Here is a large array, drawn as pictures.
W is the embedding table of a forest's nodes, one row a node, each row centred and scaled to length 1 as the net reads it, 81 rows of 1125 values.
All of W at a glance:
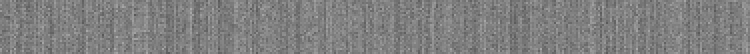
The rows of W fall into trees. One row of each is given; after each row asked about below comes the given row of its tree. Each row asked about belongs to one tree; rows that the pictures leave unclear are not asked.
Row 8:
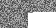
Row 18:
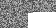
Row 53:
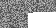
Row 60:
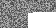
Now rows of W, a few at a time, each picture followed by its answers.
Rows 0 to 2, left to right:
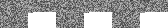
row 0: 60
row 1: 8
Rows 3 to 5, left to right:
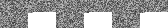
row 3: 60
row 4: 53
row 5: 8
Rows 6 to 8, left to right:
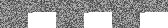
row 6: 60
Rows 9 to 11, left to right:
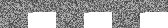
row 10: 60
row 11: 8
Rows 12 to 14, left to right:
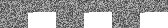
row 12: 18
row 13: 18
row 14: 8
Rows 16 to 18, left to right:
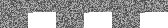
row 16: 60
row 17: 8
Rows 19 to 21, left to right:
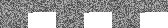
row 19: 60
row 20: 53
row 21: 18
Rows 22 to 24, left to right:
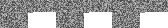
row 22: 8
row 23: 8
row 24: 60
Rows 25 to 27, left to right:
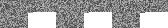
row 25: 18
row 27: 53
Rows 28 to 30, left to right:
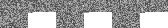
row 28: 60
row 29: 18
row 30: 53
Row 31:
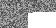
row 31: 60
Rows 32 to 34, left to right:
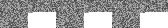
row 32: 60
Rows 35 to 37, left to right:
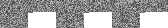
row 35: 8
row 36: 53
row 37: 53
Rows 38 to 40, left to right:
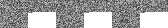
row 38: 60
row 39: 18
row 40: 53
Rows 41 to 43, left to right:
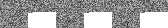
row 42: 53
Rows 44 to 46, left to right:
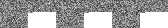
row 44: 60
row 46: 18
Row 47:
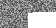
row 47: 60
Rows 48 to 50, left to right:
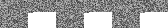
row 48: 53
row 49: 53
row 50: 60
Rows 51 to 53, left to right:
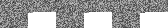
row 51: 8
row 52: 18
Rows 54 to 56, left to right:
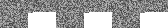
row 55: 8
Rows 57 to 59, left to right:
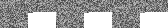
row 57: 53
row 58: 60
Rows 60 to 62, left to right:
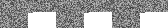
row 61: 53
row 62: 8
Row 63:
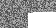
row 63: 8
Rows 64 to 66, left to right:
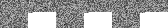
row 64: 60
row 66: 8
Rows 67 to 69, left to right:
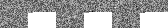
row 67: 60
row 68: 18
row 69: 53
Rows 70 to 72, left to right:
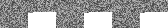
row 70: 8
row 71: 60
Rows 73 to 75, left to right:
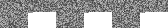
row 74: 60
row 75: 8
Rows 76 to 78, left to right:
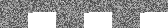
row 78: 60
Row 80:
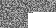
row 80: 8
